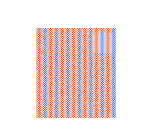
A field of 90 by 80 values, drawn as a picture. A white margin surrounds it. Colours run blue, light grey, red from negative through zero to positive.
Calmest part: top right. Slope: none. Average level on the scale: 50%. Stripes: upright, repeating 7 times. Odd patch: calmer, in the top right.
